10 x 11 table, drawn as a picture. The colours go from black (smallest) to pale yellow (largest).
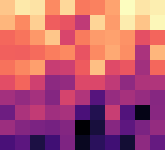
Values rise toward the top. The ninth with the highest average is the top right. No regular stripes run through it. The bottom middle is the ninth with the lowest average.
